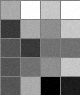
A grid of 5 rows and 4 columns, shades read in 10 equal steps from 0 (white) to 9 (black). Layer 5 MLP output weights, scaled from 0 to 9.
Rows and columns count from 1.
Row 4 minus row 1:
3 5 2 2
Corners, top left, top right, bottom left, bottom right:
3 0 6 8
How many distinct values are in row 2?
4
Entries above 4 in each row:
0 1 4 2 3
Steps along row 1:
down up down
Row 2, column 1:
7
